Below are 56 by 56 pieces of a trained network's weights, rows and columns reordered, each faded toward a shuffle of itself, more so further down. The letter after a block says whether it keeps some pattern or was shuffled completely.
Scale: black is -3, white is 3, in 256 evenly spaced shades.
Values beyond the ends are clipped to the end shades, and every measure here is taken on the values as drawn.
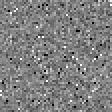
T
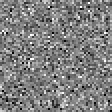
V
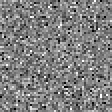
V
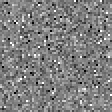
T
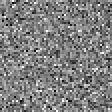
T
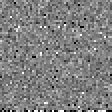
V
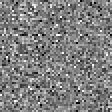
V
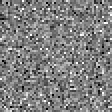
T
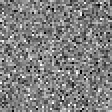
T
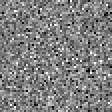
T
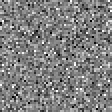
T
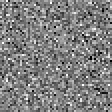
T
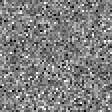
T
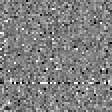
V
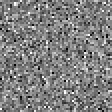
T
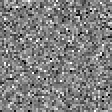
T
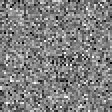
V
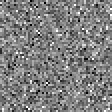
T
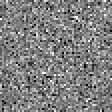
T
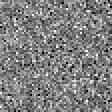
T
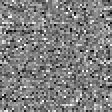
V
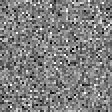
T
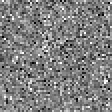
V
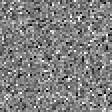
T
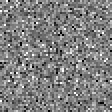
T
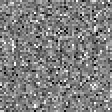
V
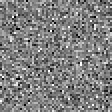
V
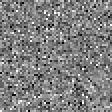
T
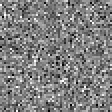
V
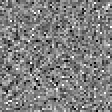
V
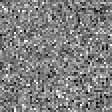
V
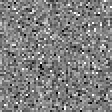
T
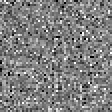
V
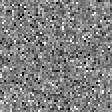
T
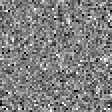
V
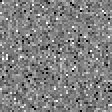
T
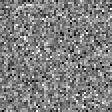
T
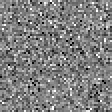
T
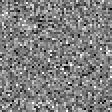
V
